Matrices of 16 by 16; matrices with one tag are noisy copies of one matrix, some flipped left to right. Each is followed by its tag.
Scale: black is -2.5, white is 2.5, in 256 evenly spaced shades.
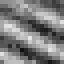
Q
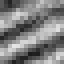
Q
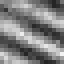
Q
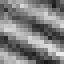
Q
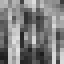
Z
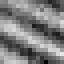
Q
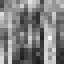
Z
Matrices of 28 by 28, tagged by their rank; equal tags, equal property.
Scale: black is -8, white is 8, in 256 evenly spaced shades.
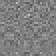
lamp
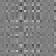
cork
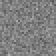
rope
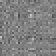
lamp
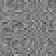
lamp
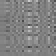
cork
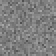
rope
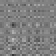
cork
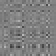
cork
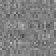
lamp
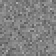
rope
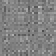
lamp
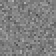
rope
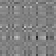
cork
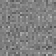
lamp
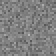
rope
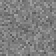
rope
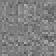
lamp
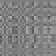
cork
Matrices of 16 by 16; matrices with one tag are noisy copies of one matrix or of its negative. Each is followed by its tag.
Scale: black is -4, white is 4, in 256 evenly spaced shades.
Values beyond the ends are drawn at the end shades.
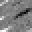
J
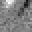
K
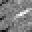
J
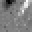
K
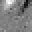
K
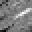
J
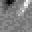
K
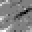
J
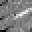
J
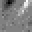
K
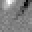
K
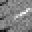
J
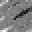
J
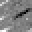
J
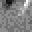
K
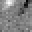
K
